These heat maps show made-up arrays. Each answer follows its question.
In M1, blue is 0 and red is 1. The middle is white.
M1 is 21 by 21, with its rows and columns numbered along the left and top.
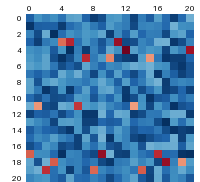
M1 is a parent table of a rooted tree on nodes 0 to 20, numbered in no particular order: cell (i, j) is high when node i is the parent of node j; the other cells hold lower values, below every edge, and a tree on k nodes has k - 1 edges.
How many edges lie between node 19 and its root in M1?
1
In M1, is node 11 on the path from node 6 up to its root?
yes
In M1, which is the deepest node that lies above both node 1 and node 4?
3
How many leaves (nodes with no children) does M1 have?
14
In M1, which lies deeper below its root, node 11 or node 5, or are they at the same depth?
the same depth
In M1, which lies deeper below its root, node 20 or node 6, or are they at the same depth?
the same depth
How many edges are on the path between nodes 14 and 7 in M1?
5
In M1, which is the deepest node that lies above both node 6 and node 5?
3
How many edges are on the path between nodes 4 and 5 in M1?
2
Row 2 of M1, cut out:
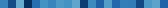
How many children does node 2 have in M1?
0
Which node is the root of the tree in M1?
18
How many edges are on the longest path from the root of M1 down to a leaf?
3
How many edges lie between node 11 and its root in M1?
2
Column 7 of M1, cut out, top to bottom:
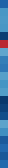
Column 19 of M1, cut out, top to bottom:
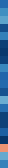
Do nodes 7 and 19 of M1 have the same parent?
no
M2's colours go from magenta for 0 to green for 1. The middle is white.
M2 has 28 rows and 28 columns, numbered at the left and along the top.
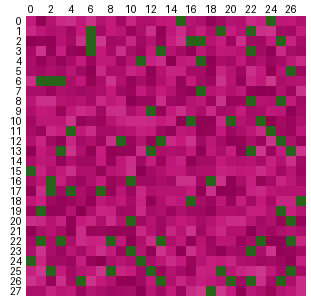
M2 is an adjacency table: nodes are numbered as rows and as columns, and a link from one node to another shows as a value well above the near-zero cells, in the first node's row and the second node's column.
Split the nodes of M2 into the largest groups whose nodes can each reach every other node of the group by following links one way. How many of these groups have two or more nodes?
1
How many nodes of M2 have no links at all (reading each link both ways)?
2
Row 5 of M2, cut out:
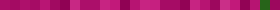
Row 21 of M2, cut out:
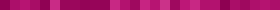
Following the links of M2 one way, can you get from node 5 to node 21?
no
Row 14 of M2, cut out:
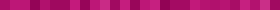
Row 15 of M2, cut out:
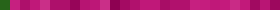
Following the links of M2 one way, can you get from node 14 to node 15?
no
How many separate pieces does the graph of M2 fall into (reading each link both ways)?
3
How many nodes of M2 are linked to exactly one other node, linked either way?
5
